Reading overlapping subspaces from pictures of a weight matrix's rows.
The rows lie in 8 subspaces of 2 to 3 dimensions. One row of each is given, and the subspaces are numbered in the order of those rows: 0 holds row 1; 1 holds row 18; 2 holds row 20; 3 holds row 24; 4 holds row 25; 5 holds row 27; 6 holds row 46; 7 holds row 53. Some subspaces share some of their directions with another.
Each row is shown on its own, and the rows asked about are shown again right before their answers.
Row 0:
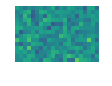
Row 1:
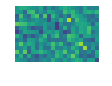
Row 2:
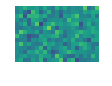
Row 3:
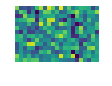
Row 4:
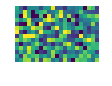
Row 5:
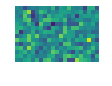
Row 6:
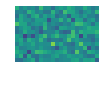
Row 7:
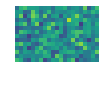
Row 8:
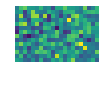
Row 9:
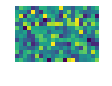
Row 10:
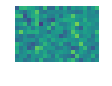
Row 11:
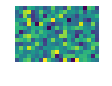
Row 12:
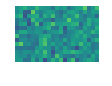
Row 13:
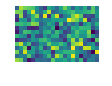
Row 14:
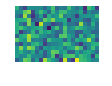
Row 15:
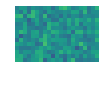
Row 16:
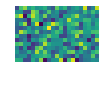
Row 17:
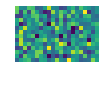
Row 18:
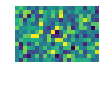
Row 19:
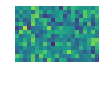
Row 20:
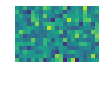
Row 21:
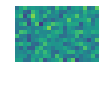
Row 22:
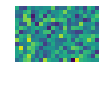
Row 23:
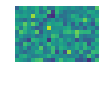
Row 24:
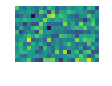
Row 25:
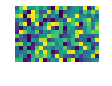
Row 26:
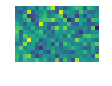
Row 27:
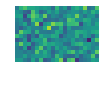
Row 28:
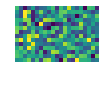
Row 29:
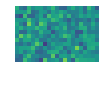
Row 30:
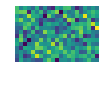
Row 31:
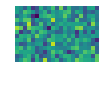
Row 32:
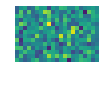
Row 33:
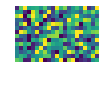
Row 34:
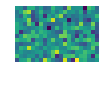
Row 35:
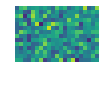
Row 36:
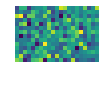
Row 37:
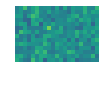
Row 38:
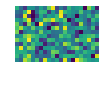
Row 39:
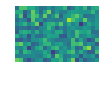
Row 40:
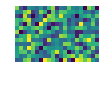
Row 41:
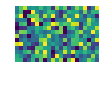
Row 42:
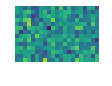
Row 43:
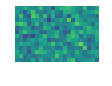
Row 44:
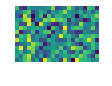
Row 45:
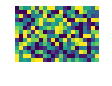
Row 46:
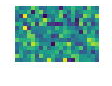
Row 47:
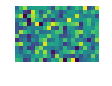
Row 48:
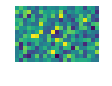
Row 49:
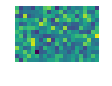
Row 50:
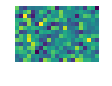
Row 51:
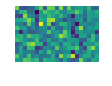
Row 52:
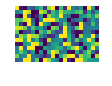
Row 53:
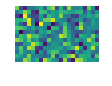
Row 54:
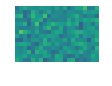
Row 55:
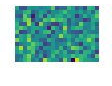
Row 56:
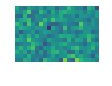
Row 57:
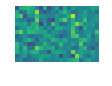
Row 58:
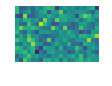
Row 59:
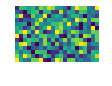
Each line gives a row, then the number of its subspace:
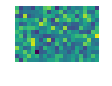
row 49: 2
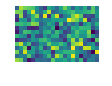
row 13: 0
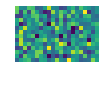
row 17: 5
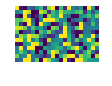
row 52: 7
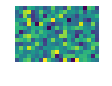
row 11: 2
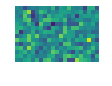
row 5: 5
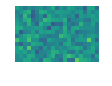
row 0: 5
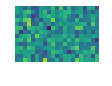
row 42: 6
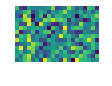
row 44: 1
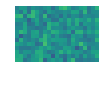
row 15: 5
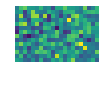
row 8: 0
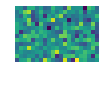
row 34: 2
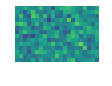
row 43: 0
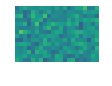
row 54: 4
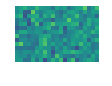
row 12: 3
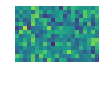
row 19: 6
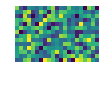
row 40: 3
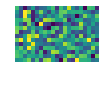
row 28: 5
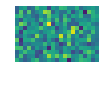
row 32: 5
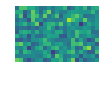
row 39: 0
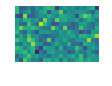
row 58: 2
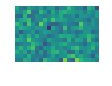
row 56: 0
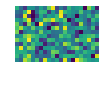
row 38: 4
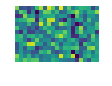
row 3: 7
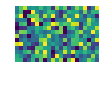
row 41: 3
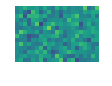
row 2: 1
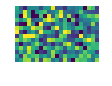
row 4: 0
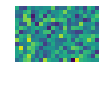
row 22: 1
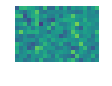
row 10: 7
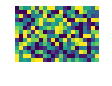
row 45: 4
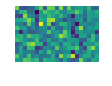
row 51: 7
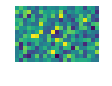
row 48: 1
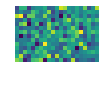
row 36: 5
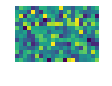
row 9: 6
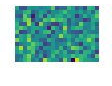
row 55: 1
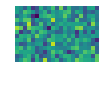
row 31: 6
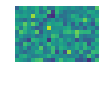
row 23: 3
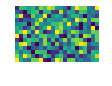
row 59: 4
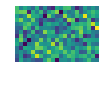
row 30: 4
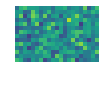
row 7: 0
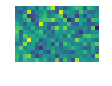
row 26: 4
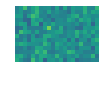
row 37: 6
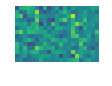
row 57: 7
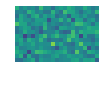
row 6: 0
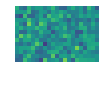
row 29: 5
